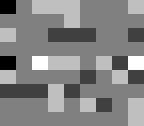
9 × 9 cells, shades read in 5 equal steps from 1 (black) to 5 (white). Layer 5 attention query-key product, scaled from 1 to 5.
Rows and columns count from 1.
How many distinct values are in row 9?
2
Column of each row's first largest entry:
3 5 1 1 3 1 4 4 9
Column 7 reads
3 3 3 3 4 3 3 2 3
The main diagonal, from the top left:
1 3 3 3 4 2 3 3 4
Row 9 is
3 3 3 3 3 3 3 3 4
